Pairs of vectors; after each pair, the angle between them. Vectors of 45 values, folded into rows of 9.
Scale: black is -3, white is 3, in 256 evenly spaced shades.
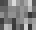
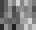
partly aligned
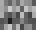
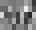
partly aligned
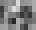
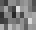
orthogonal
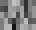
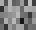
orthogonal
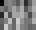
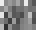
nearly opposite
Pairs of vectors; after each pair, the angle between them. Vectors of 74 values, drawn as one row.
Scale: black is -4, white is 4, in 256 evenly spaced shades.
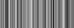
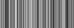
nearly parallel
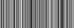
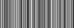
partly opposed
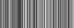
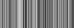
nearly opposite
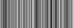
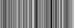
nearly parallel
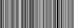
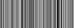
nearly parallel
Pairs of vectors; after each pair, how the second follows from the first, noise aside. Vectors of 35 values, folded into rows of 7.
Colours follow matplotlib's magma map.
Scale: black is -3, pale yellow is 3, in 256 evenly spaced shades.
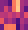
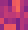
shrunk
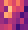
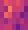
shrunk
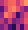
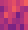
shrunk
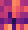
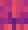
shrunk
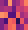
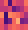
sign-scrambled
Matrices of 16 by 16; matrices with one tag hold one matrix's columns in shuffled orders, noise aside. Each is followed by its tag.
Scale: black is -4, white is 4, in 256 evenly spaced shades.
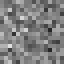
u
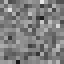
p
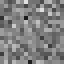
p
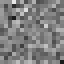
p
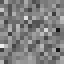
u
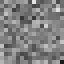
p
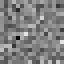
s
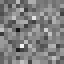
u
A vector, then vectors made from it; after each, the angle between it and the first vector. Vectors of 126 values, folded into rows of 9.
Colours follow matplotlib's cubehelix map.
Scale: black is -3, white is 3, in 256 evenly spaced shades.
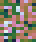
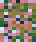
orthogonal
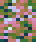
partly aligned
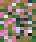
orthogonal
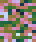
partly opposed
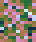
orthogonal
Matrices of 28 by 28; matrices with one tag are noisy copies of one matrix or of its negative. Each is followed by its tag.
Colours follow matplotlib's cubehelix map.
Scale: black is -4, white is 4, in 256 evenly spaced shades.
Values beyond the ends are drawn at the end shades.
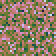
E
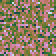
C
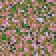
E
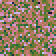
C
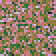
C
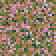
E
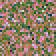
E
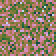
E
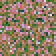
E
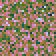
E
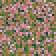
E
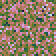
E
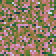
C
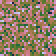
C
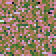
C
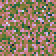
E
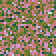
C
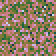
E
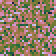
C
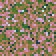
E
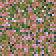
E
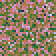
E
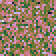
C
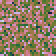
C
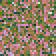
C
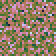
E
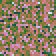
C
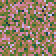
E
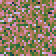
C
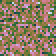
C
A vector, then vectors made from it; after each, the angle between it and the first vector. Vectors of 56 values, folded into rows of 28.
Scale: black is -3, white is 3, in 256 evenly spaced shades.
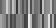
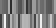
orthogonal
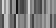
partly aligned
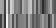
orthogonal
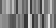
nearly parallel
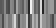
partly opposed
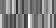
nearly parallel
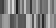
partly aligned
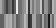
nearly opposite
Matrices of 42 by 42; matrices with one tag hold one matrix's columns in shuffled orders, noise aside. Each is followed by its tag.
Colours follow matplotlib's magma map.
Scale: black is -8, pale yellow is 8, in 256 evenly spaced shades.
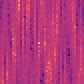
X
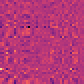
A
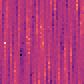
X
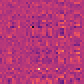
A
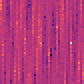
X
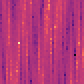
X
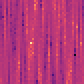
X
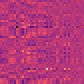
A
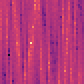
X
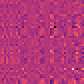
A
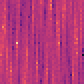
X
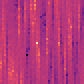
X
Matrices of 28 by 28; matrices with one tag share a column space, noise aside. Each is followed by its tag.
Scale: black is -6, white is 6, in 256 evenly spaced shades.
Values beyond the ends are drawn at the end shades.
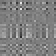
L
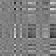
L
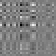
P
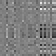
L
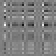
P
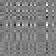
P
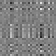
L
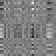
L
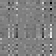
L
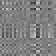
L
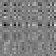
P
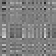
L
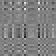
L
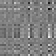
L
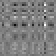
P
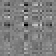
P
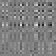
P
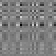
P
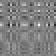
P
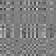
L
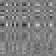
P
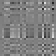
L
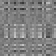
L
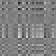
L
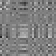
L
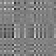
L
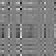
L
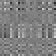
L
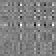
P
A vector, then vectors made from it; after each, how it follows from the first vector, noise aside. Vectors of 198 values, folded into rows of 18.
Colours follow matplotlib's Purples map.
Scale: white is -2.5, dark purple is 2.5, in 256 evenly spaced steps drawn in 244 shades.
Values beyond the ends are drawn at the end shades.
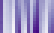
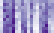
negated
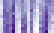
negated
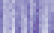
shrunk
